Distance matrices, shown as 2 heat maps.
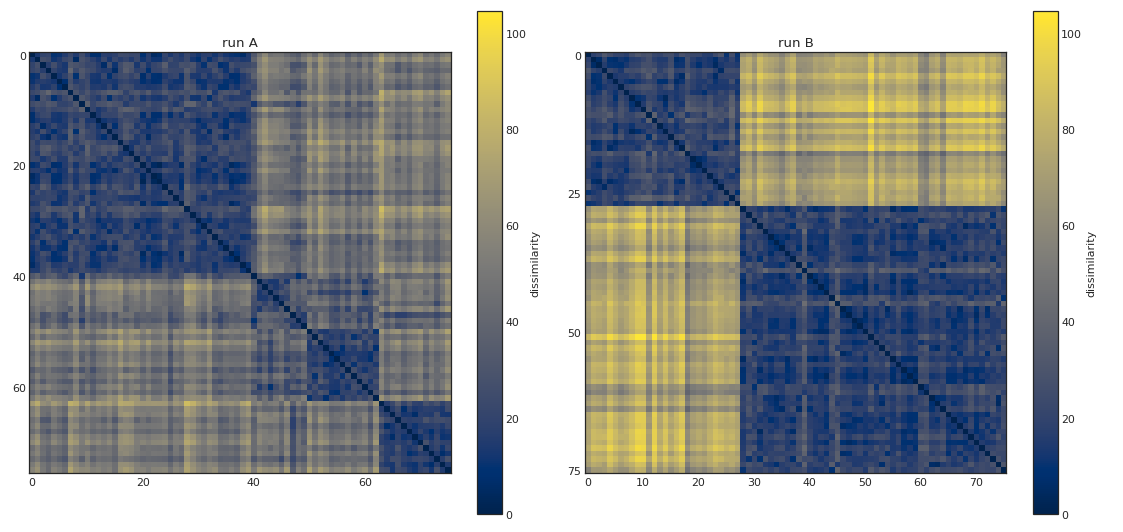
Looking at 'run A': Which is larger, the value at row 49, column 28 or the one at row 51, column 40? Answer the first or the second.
the first
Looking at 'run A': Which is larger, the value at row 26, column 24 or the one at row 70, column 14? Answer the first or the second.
the second
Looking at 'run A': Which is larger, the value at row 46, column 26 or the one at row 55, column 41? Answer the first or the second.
the first
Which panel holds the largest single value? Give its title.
run B
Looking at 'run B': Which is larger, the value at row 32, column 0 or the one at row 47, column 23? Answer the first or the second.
the second
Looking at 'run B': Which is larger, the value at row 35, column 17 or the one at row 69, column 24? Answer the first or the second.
the second
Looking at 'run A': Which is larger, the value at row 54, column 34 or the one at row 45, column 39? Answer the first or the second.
the second
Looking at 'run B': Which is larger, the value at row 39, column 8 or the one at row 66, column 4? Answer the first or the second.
the second
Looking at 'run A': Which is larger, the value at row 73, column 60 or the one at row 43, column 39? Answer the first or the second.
the second
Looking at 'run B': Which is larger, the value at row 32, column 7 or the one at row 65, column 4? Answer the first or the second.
the second
